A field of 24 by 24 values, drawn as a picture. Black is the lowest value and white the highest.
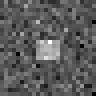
No overall slope runs across the table. The centre is the ninth with the highest average. An odd patch, higher than its surroundings, sits in the centre. There are no regular stripes.
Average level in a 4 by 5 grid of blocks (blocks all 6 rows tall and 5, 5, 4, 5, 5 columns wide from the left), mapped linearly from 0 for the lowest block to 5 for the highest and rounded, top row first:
12010 / 11411 / 01520 / 11010
